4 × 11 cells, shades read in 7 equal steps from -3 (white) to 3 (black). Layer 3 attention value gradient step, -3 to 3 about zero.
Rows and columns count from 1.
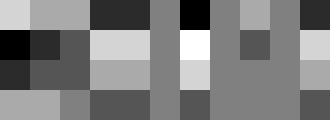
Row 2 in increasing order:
-3 -2 -2 -2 0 0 0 1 1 2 3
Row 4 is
-1 -1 0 1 1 0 1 0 0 0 1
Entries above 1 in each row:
4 2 1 0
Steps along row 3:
down same down same up down up same same down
